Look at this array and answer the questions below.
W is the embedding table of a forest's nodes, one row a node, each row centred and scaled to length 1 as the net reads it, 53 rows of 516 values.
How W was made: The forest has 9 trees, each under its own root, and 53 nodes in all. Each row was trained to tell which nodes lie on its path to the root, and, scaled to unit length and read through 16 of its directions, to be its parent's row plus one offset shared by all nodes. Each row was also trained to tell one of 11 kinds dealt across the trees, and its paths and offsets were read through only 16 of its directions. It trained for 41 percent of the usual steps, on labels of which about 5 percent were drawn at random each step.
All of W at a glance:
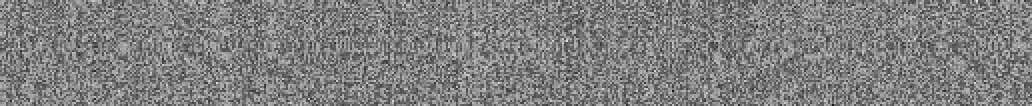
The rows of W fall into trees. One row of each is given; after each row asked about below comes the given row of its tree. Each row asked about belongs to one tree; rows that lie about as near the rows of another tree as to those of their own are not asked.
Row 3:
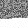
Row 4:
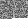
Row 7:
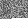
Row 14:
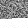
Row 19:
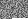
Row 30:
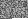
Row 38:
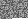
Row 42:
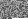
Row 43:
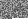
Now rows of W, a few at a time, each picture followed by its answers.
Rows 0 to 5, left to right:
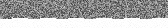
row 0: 4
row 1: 14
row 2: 7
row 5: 14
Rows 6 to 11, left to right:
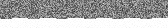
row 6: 42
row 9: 3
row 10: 43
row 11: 7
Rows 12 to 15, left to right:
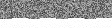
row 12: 30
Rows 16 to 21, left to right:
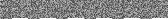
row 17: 4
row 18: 7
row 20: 30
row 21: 14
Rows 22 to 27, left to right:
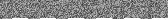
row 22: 3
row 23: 14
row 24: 3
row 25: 3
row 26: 42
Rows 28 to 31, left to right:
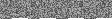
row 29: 4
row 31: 43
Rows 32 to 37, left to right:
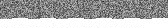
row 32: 14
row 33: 30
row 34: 3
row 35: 14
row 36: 38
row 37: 19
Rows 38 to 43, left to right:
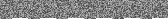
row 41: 4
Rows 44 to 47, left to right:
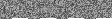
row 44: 42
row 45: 30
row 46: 42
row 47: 38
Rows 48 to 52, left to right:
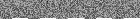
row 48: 38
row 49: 4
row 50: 7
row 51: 42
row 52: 4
